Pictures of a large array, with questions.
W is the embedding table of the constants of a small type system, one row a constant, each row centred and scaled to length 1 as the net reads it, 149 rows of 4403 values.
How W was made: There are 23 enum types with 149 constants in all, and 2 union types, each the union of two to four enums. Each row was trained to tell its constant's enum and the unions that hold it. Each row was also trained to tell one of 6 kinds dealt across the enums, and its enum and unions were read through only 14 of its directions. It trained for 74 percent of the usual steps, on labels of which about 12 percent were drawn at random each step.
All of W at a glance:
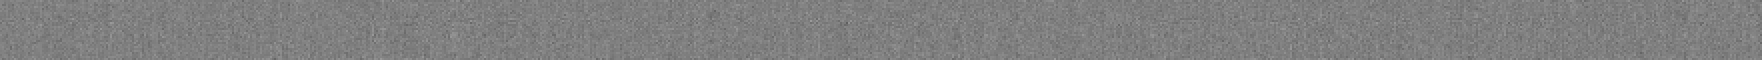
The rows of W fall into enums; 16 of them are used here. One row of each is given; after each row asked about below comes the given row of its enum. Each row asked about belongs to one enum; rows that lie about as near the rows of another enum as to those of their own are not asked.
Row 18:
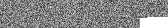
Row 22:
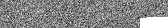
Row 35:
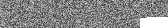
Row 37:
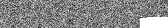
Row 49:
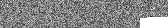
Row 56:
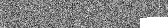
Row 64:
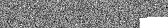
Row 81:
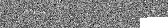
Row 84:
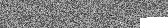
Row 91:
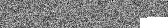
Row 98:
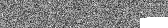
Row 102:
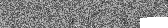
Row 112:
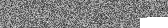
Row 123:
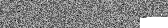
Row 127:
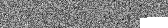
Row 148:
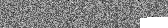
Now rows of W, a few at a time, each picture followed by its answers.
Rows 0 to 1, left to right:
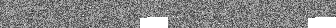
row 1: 123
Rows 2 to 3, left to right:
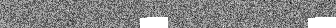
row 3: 18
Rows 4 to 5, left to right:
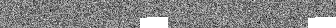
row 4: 98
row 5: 22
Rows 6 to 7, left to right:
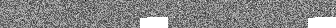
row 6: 127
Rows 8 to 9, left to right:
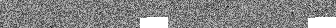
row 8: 84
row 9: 102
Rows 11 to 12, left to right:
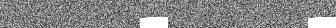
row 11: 112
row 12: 35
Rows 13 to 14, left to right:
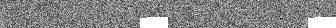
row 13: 102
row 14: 35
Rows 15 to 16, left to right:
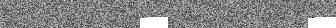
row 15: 81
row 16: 84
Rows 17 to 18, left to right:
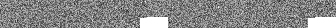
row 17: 112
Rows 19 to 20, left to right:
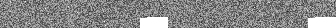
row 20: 112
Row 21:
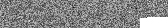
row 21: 102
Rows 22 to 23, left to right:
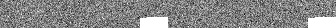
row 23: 148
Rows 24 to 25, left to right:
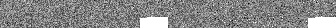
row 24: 22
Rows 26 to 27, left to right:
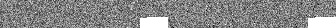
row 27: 22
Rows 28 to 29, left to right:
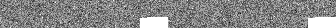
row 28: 64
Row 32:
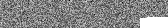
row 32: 35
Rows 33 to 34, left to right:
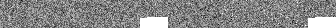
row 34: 18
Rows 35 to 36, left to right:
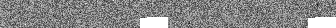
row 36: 64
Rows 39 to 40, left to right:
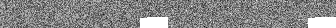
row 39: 102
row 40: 98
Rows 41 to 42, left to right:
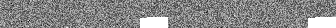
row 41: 35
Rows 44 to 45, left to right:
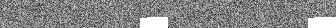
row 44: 64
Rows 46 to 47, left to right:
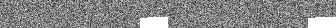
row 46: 148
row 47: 148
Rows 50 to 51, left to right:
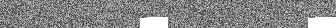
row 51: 98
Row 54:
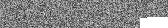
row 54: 102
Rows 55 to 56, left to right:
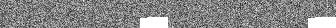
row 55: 148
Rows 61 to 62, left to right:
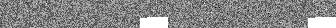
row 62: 112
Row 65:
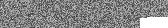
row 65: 127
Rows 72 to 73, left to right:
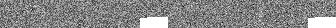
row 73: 84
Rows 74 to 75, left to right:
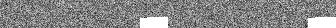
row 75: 102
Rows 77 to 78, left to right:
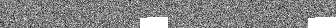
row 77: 127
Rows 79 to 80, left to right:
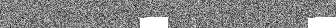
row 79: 112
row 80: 127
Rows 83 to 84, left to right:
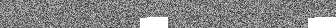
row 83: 22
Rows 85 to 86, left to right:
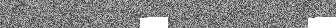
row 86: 127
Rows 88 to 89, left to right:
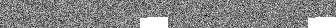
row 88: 84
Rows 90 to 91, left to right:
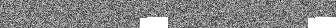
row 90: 127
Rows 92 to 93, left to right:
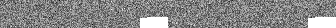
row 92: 91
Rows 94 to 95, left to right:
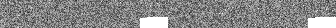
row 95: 123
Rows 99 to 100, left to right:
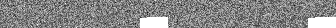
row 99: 84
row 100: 148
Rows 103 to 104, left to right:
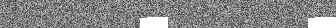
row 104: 98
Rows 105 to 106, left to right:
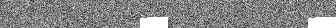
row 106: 49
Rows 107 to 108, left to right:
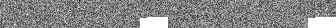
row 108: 123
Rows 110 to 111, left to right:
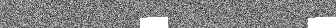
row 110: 81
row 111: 148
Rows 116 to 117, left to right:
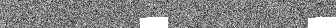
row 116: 112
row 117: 18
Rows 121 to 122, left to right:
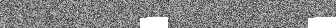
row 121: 123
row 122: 22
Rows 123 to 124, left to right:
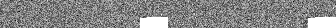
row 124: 37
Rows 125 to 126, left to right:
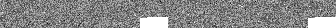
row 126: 84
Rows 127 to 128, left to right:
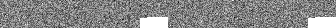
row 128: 49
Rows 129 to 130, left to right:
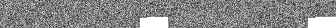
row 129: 18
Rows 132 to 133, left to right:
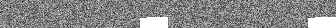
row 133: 123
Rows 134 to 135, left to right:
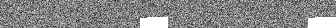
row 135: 98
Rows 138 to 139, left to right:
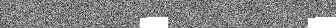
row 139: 64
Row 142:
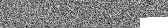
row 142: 22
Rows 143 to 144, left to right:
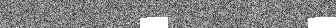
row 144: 123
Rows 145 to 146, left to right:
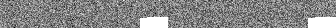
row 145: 56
